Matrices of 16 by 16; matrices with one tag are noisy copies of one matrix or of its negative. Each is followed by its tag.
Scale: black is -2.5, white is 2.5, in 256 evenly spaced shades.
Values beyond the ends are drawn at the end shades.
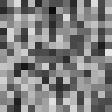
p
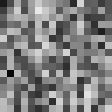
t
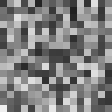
p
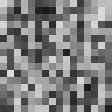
t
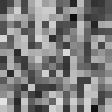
t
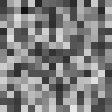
p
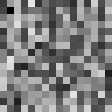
p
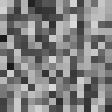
t
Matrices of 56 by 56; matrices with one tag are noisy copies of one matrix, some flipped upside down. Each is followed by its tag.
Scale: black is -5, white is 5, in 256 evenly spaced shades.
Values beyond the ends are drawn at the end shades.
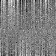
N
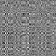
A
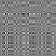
A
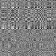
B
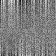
N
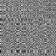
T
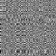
T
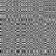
T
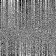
N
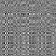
A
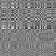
B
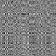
A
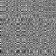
T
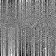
N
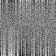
N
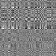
B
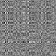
A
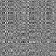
A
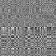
B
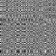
T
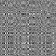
A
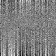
N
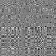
B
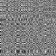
T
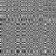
T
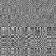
B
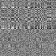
B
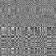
B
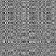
A
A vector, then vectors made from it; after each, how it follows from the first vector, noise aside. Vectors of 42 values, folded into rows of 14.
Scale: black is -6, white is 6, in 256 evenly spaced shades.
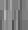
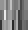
scaled up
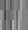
negated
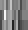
scaled up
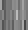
wrapped around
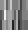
scaled up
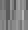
reversed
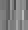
reversed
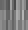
reversed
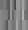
reversed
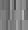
reversed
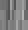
reversed
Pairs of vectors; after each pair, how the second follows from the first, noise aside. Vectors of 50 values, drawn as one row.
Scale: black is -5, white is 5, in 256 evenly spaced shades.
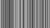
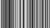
scaled up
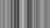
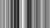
scaled up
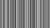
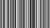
scaled up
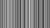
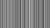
shrunk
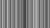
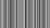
sign-scrambled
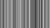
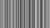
sign-scrambled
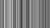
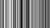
scaled up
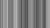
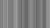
shrunk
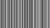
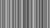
sign-scrambled
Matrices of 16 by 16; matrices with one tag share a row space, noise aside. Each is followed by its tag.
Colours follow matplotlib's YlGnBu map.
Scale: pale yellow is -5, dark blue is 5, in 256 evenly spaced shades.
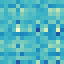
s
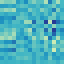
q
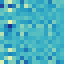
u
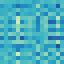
s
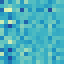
u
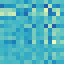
q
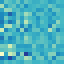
u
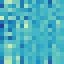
u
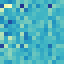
u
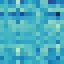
s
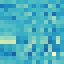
q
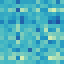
s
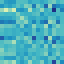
q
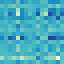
s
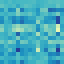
s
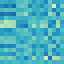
q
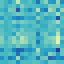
s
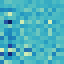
u
